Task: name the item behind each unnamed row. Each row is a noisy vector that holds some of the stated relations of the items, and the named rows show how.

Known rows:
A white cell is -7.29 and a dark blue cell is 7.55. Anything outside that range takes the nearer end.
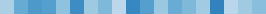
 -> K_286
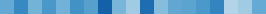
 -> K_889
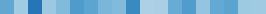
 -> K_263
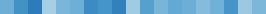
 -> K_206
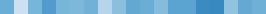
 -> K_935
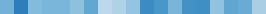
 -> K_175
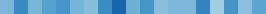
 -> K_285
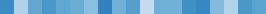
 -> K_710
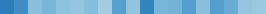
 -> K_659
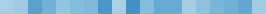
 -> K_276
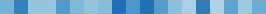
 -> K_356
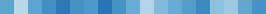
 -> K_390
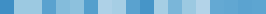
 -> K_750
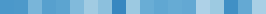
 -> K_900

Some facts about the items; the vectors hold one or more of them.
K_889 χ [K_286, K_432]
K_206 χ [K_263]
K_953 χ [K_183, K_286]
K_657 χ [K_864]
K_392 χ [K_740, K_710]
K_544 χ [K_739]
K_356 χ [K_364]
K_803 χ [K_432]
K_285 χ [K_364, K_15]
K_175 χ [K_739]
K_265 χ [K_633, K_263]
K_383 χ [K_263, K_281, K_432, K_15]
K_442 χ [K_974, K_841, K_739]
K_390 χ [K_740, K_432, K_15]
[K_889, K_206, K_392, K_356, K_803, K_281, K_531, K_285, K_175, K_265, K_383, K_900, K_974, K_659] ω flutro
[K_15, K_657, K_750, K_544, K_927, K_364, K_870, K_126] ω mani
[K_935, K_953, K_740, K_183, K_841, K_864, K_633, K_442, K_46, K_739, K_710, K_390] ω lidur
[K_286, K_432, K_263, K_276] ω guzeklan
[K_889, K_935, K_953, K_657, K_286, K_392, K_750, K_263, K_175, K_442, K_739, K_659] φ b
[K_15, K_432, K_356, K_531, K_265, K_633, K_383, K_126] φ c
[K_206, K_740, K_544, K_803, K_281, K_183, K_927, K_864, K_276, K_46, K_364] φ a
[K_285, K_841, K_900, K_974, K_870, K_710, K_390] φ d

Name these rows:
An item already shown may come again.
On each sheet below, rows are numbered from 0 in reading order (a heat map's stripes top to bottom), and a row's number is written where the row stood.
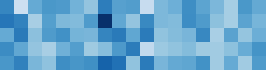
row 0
K_710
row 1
K_392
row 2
K_285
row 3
K_15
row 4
K_383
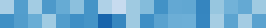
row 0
K_442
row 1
K_383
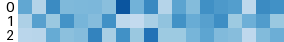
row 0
K_740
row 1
K_442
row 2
K_432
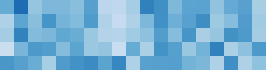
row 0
K_175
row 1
K_442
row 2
K_974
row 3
K_183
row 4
K_265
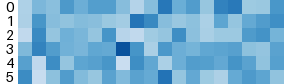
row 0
K_953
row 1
K_364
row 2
K_544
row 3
K_803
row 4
K_633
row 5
K_657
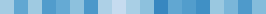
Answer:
K_442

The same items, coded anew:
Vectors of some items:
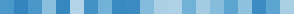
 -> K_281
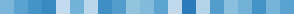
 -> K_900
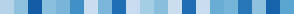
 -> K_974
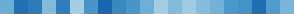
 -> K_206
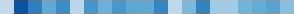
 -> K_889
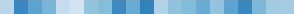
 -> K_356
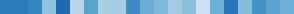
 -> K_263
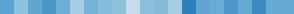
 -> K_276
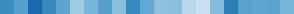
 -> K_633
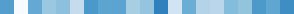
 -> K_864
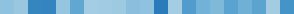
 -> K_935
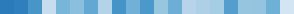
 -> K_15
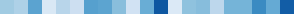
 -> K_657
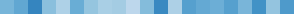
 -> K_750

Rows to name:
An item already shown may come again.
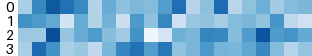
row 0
K_953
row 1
K_364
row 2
K_544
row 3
K_285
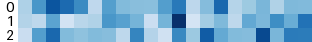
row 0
K_953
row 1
K_657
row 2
K_175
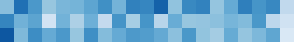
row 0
K_392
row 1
K_364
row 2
K_740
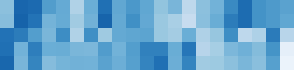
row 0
K_265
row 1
K_265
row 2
K_432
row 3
K_710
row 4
K_710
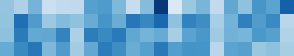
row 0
K_657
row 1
K_392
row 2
K_803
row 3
K_390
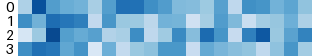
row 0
K_383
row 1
K_183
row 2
K_442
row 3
K_286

